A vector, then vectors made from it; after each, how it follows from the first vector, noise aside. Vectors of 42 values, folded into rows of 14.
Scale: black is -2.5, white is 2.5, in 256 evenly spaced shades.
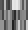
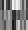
copied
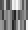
copied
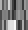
reversed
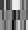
copied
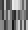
copied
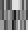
copied
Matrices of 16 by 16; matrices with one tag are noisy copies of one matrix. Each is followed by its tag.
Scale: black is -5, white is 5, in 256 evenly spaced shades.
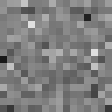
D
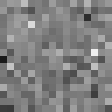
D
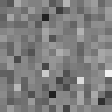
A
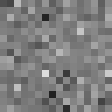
A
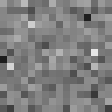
D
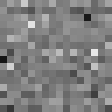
D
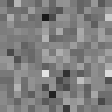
A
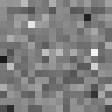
D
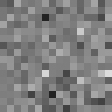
A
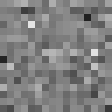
D
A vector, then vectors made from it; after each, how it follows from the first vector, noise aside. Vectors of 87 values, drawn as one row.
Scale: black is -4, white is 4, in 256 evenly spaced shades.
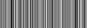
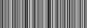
wrapped around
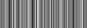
wrapped around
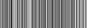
sign-scrambled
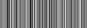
wrapped around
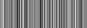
wrapped around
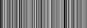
wrapped around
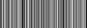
wrapped around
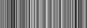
sign-scrambled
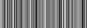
wrapped around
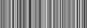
sign-scrambled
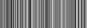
sign-scrambled
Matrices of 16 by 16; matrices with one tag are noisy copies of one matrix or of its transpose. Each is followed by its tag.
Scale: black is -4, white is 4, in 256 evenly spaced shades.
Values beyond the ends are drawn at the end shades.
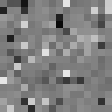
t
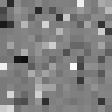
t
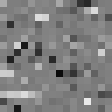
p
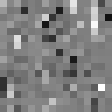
p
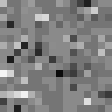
p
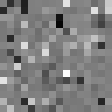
t
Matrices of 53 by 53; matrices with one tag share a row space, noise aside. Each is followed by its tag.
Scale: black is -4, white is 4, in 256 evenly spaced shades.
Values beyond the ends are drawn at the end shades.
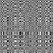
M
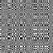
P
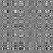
M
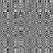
M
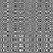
M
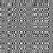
P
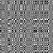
P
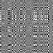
P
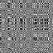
P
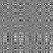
M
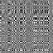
P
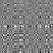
M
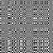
P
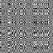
P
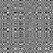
M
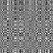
M
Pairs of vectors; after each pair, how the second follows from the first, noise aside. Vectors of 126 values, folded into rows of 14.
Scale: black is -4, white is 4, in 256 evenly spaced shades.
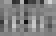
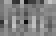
copied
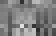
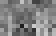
negated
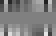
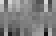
negated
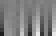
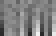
copied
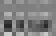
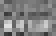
negated
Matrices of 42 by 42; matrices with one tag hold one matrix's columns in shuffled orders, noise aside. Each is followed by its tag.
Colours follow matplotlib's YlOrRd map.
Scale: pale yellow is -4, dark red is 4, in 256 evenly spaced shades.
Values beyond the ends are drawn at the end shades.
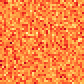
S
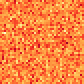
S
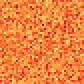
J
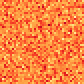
J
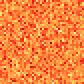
S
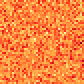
S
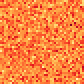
J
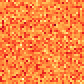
J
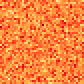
J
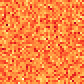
J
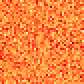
S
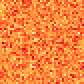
S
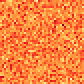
J
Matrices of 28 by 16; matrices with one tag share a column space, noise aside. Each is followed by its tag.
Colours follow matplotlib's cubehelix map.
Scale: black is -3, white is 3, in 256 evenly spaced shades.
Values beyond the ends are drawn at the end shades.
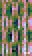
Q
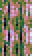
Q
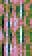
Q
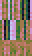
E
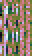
Q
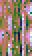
Q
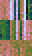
E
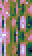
Q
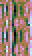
Q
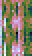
Q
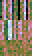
E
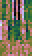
E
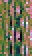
Q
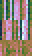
E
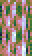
Q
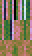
E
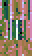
E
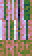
E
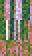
E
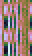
Q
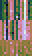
E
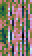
Q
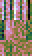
E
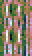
Q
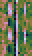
Q
